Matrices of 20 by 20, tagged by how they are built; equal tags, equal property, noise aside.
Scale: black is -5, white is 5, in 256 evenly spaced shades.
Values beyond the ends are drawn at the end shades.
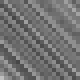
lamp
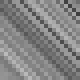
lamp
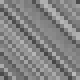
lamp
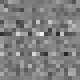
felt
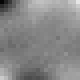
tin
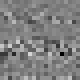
felt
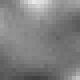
tin
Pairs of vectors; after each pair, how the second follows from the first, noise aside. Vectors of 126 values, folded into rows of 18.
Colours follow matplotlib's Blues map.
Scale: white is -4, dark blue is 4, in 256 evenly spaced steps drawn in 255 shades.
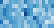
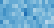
shrunk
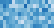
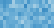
shrunk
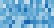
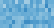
shrunk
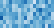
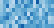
wrapped around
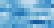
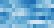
negated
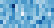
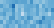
shrunk
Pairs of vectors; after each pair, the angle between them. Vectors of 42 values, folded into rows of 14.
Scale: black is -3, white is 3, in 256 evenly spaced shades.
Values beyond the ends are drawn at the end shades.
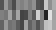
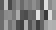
nearly parallel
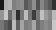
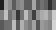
nearly parallel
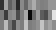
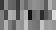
nearly parallel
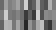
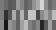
partly opposed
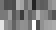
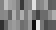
nearly opposite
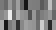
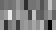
nearly parallel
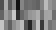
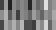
partly aligned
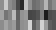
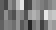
nearly opposite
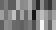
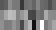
partly aligned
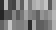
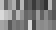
nearly opposite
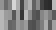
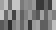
partly aligned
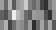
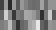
partly opposed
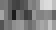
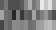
nearly parallel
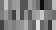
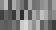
partly aligned
